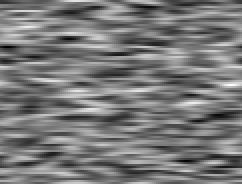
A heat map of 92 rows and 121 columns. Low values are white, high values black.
No overall slope runs across the table. The values follow a bell shape. Overall the values sit about 50% of the way up the scale. Streaks run across, left to right.
